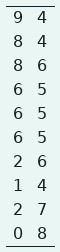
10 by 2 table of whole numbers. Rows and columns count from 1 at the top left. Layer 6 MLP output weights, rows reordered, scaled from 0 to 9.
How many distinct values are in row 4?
2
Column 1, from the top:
9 8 8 6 6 6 2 1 2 0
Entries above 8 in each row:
1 0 0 0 0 0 0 0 0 0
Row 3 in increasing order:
6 8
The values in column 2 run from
4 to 8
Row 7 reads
2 6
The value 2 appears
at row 7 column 1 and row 9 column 1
